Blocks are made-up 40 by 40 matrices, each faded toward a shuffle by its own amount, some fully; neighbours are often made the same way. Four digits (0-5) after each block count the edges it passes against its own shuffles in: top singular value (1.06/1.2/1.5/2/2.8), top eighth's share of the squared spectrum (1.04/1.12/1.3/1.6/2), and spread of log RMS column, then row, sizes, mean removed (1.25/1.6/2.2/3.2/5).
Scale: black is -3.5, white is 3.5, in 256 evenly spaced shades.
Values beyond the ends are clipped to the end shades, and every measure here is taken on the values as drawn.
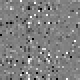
3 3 1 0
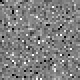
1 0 0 0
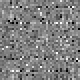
4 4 1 2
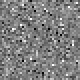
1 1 0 0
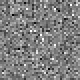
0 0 0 0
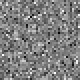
1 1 0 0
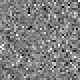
2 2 1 0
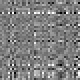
4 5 3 3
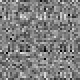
4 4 2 2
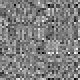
4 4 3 2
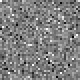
0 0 0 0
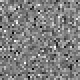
2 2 0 0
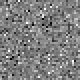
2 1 0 0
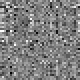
4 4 2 2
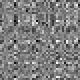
4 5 3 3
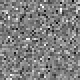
1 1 0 0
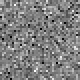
0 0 0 0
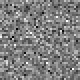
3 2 0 1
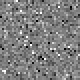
1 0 0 0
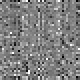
4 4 2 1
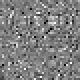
3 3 1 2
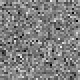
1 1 0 0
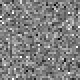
0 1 0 0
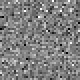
1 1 0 0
